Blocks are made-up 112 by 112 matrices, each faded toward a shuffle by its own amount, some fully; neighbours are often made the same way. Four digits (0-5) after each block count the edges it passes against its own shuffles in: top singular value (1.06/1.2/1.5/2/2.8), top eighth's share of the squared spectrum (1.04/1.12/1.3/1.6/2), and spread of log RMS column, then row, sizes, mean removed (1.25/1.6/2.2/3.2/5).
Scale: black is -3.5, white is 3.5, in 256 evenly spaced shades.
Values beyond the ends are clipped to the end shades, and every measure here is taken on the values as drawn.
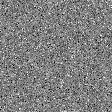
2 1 0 0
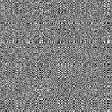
5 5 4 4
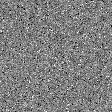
0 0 0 0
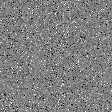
0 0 0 0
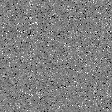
1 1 1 1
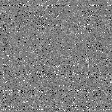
2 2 2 3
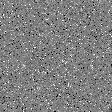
0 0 0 0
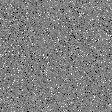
0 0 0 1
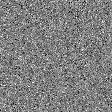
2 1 0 0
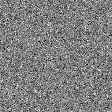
0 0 0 0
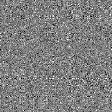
4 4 2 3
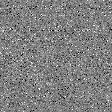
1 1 0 2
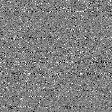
2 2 0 3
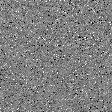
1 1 0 1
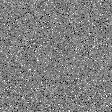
0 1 0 1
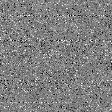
1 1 0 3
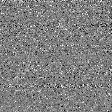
1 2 0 3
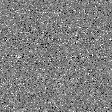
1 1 0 2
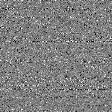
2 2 0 3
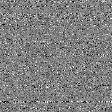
2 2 0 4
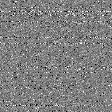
2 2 0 3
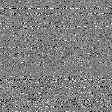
2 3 0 4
